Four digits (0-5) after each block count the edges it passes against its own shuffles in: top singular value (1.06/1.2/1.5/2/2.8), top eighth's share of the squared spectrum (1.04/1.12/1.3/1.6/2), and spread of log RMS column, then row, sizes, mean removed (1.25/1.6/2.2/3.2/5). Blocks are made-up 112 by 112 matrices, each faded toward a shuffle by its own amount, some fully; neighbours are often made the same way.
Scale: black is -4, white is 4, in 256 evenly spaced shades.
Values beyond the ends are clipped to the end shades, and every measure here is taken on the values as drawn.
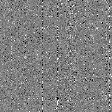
2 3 3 2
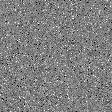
0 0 0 0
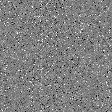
0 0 1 0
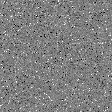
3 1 0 0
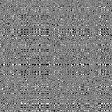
5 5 3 4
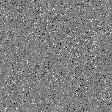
0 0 0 0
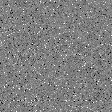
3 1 0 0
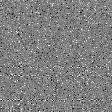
4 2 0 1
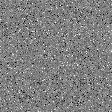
2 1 0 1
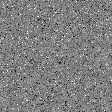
0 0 0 0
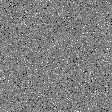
1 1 0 0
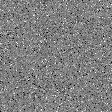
2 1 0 0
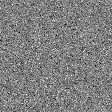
0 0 0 0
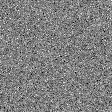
0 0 0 0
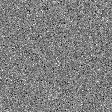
0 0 0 0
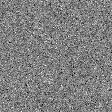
0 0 0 0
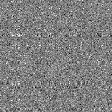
4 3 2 2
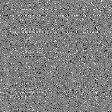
4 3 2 2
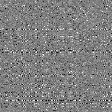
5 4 2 3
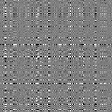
5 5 4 4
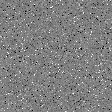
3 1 0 0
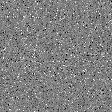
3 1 0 0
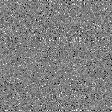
4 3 1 2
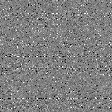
4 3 1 2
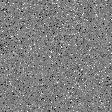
1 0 0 0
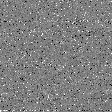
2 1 0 1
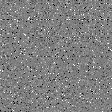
4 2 1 1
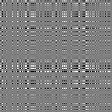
5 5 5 5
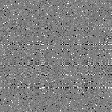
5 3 1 2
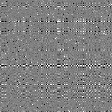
5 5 3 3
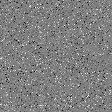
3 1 0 0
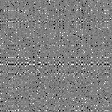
5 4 2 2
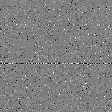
4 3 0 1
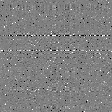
5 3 0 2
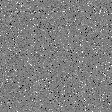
2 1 0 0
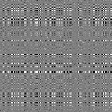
5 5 4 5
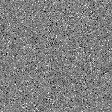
3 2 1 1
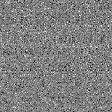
4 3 1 1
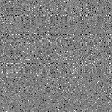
4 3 2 2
